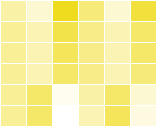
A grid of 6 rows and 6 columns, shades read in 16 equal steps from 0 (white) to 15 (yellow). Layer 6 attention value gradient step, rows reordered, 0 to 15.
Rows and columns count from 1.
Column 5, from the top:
3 5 5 5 10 11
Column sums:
41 38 49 44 39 47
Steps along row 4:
down up down down up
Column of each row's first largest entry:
3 3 3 3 2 5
